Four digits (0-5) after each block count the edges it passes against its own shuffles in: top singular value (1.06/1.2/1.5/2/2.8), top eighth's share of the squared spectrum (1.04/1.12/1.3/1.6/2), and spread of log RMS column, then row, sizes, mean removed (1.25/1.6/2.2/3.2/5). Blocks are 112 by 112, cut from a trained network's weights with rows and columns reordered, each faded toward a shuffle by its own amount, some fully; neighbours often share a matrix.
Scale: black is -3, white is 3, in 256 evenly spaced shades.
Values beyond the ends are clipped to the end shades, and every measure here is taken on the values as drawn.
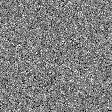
0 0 0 0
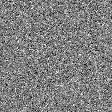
0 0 0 0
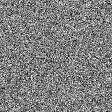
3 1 0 1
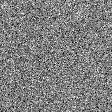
0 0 0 0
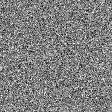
0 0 0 0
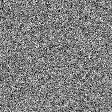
1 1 0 0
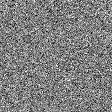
1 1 0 0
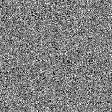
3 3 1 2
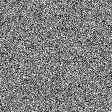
1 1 0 0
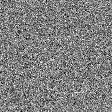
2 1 0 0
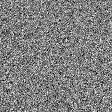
2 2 0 0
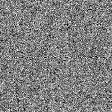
3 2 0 2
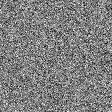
2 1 0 0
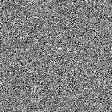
3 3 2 2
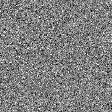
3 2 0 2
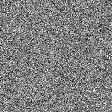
2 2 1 1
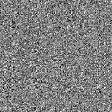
3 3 2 2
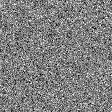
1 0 0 0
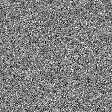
3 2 0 1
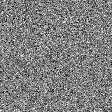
2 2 0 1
